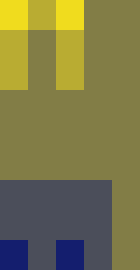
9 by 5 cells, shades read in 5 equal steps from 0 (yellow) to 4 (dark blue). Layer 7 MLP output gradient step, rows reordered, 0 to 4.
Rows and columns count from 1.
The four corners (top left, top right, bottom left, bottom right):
0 2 4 2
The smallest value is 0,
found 2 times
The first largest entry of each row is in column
4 2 2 1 1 1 1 1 1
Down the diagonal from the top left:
0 2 1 2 2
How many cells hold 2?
26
